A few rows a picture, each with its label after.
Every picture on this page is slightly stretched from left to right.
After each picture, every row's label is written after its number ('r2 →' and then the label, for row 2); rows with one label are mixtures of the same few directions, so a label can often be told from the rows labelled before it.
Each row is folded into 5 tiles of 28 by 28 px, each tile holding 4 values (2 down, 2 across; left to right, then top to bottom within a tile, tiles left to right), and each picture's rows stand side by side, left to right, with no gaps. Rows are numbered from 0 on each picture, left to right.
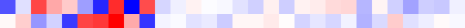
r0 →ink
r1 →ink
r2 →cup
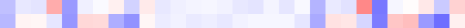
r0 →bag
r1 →ink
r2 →bag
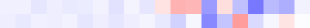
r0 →ink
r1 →cup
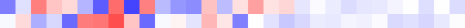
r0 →ink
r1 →cup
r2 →ink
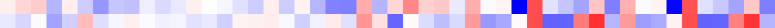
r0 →cup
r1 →ink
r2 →cup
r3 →bag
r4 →bag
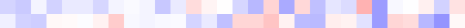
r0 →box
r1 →ink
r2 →bag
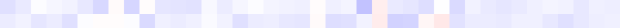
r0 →ink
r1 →cup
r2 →bag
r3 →ink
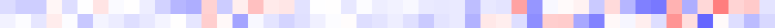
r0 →cup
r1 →cup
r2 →box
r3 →bag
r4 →cup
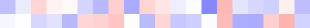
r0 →ink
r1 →bag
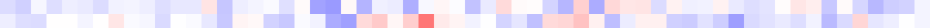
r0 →box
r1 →bag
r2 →box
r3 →ink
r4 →box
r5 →cup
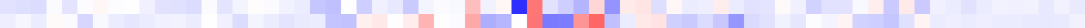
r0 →cup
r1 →cup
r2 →box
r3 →bag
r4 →box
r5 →ink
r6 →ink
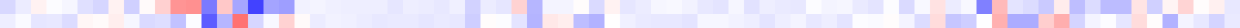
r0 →ink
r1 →cup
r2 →box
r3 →bag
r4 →ink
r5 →ink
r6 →bag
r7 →cup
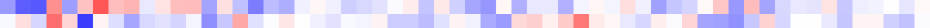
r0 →cup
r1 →cup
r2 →ink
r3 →box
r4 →ink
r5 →bag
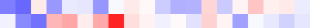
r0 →box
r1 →cup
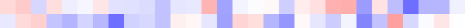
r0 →box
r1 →bag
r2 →cup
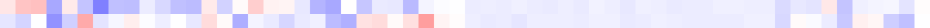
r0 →cup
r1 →cup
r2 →box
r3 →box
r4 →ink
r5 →bag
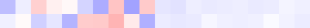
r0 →ink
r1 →box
